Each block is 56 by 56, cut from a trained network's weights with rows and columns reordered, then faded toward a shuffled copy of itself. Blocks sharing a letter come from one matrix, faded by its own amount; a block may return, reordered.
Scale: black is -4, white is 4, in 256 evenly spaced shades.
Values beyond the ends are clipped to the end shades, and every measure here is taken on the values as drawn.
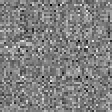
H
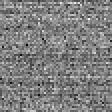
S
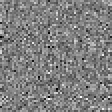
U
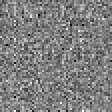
U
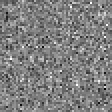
U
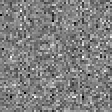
U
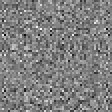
H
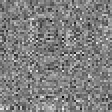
H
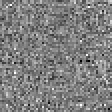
U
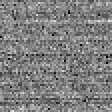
S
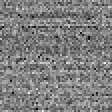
S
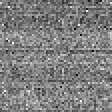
S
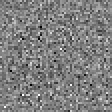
U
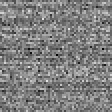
S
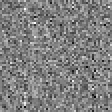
U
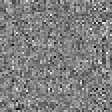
U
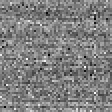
S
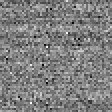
S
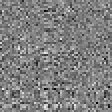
H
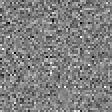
U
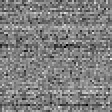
S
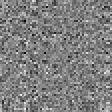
H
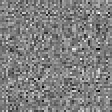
H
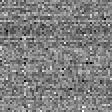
S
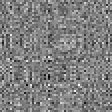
H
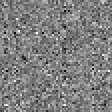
U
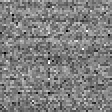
S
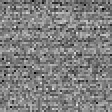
S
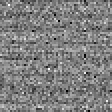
S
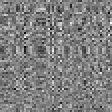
H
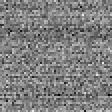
S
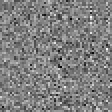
U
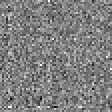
U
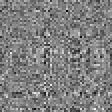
H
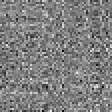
H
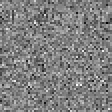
U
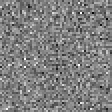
U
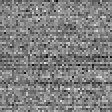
S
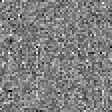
U
